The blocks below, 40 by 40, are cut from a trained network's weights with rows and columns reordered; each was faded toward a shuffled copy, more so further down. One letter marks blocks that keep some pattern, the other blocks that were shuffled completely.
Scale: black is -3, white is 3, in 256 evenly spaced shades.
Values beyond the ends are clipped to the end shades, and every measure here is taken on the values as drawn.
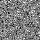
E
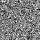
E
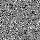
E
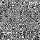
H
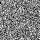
E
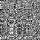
H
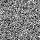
E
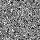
E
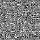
H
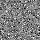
E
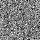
E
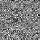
H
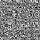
H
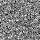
E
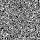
E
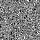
E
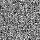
E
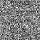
H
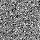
E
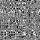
H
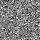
E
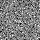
E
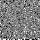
H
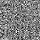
H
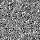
E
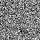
E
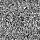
H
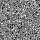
E
